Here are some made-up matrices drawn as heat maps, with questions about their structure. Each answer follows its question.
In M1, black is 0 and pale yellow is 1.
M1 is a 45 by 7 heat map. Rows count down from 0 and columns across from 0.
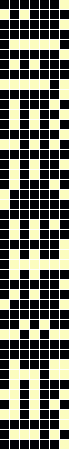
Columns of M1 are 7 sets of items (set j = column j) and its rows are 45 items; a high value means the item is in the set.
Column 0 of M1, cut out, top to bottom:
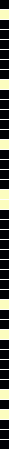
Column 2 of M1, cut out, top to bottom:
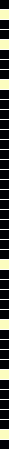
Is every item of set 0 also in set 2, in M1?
no
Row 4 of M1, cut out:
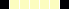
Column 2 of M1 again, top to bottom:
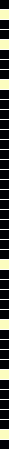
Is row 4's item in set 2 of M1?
yes
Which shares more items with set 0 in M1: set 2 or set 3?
set 3
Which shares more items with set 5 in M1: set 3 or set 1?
set 1
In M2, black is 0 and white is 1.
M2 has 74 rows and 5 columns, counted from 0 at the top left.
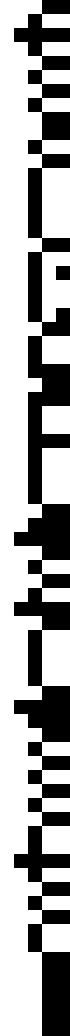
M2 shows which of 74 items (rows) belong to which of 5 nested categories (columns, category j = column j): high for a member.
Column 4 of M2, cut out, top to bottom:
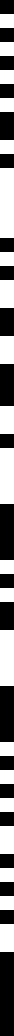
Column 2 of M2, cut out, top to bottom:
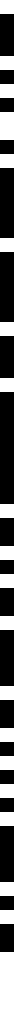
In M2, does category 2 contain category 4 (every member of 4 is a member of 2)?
no
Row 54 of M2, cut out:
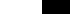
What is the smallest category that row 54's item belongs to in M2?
2
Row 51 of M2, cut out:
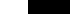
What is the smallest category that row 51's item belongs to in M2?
1
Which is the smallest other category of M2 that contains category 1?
0
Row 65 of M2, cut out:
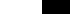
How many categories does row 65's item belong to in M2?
3
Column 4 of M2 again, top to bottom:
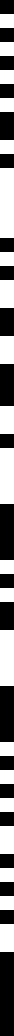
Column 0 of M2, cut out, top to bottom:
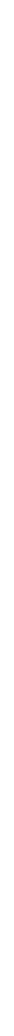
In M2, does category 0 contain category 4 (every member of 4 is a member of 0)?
yes
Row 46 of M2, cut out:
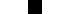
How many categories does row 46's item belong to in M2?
4
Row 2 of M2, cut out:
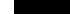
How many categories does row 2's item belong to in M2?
1
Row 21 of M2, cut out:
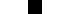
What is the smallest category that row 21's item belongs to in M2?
4
